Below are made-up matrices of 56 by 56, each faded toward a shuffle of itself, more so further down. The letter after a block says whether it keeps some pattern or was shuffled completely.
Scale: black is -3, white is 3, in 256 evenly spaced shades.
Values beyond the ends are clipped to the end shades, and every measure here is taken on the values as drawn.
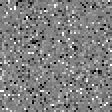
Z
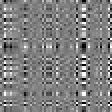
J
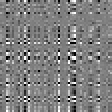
J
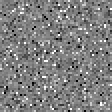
Z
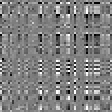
J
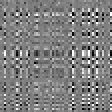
J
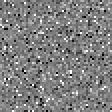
Z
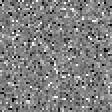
Z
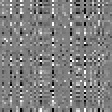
J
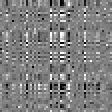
J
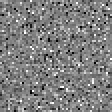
Z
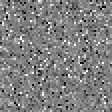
Z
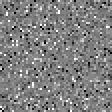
Z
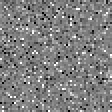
Z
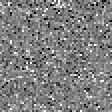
Z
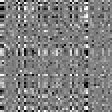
J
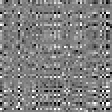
J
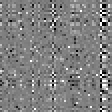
J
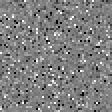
Z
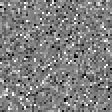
Z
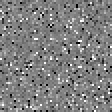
Z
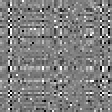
J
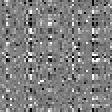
J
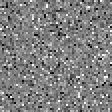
Z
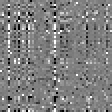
J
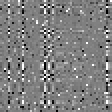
J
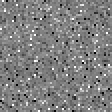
Z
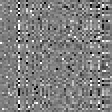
J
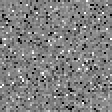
Z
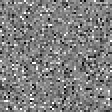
Z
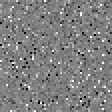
Z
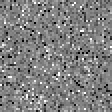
Z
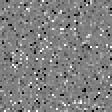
Z
